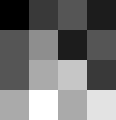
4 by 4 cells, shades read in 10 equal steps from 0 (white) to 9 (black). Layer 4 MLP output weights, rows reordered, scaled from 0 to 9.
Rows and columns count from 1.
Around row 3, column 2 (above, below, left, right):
4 0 6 2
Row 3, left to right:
6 3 2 7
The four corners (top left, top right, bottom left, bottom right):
9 8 3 1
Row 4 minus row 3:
-3 -3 1 -6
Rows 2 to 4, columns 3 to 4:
8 6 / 2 7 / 3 1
